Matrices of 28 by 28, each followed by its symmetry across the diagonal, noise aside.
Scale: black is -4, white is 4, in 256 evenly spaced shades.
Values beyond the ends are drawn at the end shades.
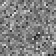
symmetric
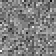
antisymmetric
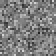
symmetric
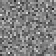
antisymmetric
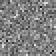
symmetric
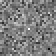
symmetric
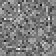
symmetric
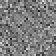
symmetric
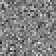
neither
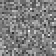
neither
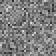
symmetric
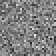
neither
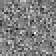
antisymmetric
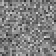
neither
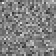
neither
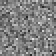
neither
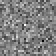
neither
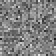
antisymmetric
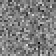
neither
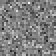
antisymmetric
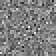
antisymmetric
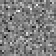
antisymmetric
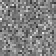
neither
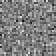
antisymmetric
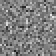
antisymmetric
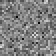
symmetric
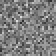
symmetric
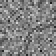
symmetric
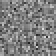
antisymmetric
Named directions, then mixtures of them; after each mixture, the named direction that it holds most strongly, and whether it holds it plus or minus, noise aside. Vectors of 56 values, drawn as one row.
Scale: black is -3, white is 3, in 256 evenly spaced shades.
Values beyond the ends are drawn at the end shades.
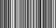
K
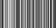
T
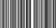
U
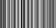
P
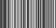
K, plus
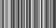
U, plus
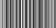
P, minus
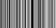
U, minus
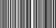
U, plus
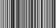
K, minus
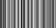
P, plus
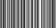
P, plus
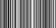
K, plus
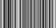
T, minus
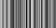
U, plus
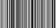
K, minus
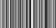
U, plus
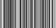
T, minus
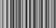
P, minus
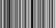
U, minus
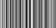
P, minus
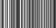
T, plus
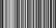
T, plus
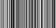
K, minus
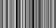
P, minus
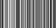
T, plus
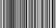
T, minus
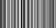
P, plus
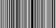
K, minus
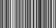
K, plus
